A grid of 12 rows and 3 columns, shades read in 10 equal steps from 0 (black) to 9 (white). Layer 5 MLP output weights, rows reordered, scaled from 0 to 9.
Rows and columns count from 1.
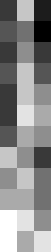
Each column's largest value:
9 8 8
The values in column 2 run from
4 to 8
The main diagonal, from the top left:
2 4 2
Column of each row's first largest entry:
2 2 2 2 2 2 2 1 2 1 1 1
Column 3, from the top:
1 0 2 3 5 6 5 2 4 4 5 8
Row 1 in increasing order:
1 2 7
